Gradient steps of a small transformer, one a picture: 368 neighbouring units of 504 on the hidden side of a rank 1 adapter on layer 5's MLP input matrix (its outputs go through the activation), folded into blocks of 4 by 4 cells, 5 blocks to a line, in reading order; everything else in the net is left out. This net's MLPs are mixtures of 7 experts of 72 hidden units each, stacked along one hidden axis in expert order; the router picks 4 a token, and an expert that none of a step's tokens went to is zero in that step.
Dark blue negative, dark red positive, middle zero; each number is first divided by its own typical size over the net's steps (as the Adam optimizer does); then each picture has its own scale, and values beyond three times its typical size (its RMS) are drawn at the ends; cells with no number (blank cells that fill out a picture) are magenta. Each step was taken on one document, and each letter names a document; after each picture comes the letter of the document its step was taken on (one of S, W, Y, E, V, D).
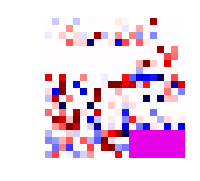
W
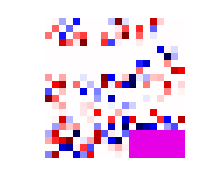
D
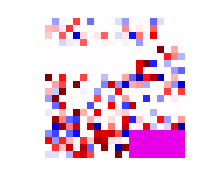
W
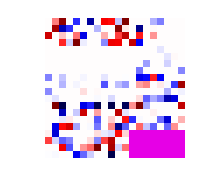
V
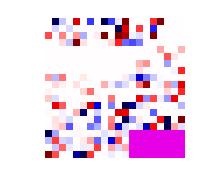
V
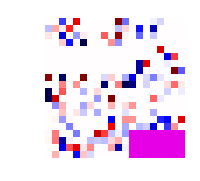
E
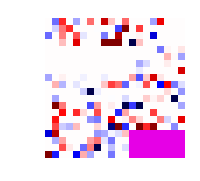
V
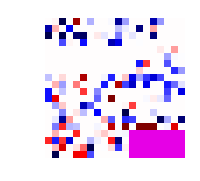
D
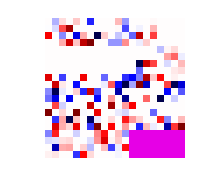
W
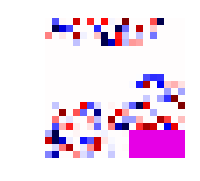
V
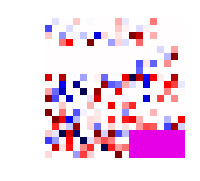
W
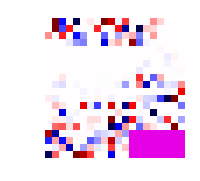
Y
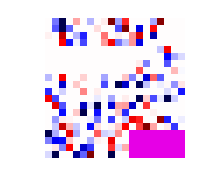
V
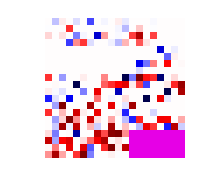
W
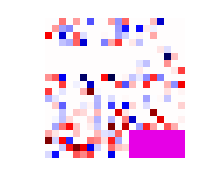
E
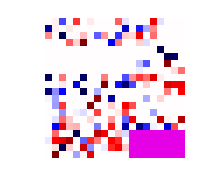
D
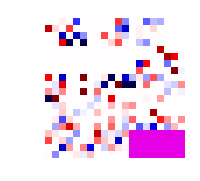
D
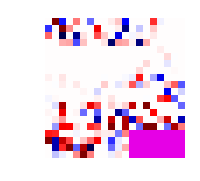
Y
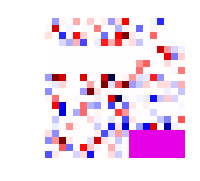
E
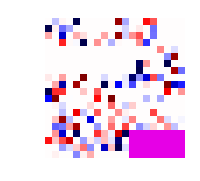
D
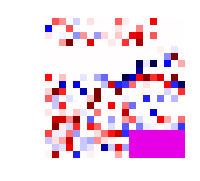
W
